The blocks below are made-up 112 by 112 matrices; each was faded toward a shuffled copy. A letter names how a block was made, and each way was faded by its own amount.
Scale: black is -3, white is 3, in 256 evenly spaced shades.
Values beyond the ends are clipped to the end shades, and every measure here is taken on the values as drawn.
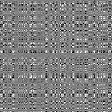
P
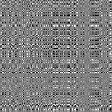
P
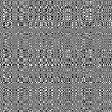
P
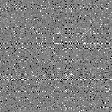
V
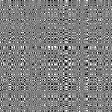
P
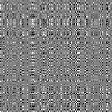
P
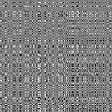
P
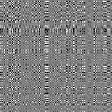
P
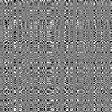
P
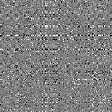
V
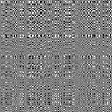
P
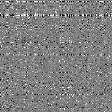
V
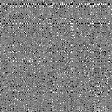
V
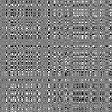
P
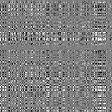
P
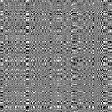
P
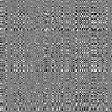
P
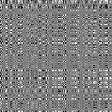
P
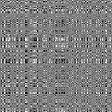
P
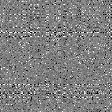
V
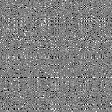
V
